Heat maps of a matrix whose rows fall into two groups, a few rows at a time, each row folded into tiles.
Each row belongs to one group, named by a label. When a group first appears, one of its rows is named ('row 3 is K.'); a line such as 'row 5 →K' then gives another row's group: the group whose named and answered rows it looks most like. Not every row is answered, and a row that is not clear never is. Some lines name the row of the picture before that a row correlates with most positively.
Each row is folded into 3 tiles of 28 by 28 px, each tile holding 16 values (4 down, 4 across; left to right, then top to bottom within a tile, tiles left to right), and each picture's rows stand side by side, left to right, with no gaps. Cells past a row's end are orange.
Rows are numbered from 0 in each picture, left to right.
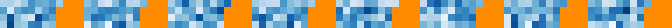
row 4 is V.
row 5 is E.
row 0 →V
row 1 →V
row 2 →E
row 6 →V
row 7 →V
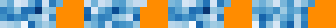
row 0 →V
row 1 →V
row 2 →V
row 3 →V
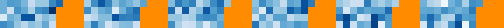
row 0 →E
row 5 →V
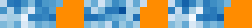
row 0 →E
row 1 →V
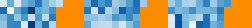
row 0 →V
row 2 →V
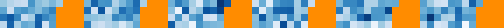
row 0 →V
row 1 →E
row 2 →E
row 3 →V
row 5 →V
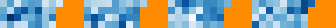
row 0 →V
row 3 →E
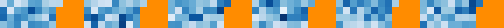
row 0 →V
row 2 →E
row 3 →E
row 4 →E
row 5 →E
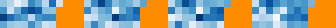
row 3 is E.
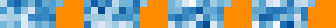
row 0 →E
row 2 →V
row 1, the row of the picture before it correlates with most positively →3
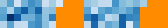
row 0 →V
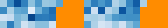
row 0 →E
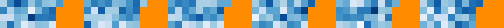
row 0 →E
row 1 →E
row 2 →E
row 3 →E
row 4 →V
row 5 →E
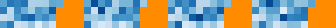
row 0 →E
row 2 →E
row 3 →E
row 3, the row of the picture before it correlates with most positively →0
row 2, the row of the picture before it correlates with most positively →2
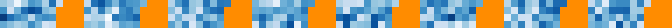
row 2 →E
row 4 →V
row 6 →E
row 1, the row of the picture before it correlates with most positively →3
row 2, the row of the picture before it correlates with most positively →3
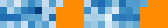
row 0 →V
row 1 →E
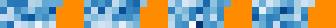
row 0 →E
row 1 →E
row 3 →V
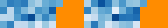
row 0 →E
